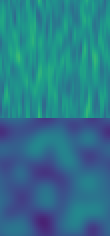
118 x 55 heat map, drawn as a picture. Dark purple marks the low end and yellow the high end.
It is made of 2 by 1 panels. Panel 1,1: middling, streaked downward. Panel 2,1: low, smooth.
